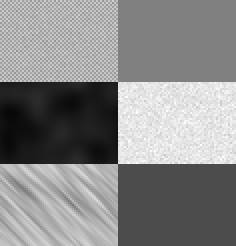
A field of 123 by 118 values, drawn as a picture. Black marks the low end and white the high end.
It is made of 3 by 2 panels. Panel 1,1: high, checkered. Panel 1,2: middling, flat. Panel 2,1: very low, smooth, faint in contrast. Panel 2,2: very high, fine-grained, faint in contrast. Panel 3,1: high, slanting down to the right. Panel 3,2: low, flat.
